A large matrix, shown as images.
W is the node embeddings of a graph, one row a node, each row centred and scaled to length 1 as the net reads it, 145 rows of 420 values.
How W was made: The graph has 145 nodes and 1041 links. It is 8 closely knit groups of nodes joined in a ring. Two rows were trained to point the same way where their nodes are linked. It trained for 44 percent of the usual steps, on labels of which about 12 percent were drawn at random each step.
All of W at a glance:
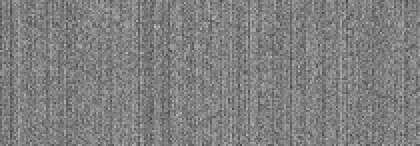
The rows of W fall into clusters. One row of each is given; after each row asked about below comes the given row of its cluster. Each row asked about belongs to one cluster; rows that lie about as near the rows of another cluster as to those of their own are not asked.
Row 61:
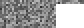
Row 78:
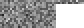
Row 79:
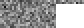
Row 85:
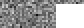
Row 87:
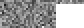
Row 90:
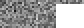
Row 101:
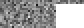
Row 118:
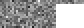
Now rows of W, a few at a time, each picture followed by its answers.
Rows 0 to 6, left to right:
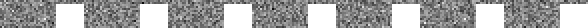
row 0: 101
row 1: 78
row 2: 78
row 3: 79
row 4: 79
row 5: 101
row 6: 78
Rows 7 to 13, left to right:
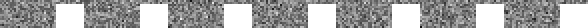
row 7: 101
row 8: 118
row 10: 90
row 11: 78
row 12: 85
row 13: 101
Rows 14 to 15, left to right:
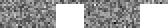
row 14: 78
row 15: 118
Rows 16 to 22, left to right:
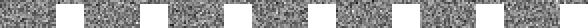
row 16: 118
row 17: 90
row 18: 61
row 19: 118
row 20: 90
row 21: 87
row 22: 79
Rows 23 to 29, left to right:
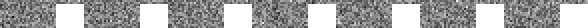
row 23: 79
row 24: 79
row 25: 79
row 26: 85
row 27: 79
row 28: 118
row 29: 118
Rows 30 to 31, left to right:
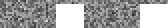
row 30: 118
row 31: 78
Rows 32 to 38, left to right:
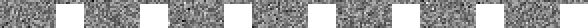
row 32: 87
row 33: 85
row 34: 90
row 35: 61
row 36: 118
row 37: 79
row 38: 87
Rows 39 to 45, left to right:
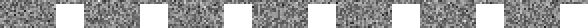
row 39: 79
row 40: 90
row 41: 101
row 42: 118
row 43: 61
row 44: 90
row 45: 90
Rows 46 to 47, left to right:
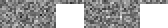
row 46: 90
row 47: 90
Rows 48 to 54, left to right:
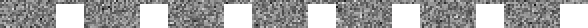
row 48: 90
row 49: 61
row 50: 85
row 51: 101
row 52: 118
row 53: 87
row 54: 118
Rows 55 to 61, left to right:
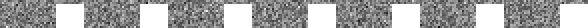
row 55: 90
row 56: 85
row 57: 79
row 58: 87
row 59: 78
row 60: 85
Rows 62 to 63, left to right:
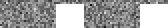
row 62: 101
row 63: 61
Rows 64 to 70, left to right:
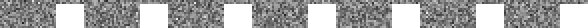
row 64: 79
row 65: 87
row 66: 79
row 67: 87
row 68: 87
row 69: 90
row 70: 78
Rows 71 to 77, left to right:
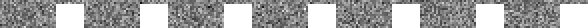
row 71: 85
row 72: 85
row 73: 85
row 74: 85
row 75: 90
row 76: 61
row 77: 79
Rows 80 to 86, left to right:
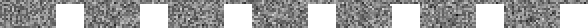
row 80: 61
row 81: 85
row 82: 61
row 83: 118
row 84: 78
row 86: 78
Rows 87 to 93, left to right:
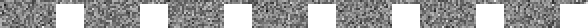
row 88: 85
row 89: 61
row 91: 79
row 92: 79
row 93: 90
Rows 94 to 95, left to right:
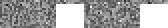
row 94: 61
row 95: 118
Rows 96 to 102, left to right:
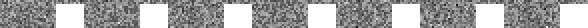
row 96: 87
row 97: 101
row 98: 85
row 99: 79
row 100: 85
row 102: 85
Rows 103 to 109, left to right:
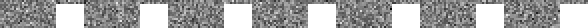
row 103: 79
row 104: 101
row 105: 90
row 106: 101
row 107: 85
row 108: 90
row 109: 101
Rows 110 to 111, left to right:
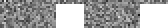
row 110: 78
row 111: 101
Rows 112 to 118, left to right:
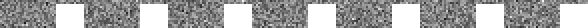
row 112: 79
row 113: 87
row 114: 79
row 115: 101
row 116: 85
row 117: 90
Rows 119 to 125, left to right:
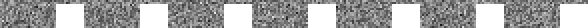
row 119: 87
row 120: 87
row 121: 79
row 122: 118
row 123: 78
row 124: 87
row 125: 61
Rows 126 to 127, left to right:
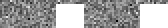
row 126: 61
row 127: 101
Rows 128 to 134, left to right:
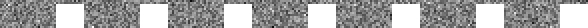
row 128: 90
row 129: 79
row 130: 79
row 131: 85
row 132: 78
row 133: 85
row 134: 101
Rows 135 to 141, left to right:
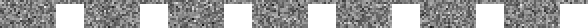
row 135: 101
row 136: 85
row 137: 118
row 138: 118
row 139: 78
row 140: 87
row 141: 101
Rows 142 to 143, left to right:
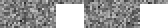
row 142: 85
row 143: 118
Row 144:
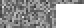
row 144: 61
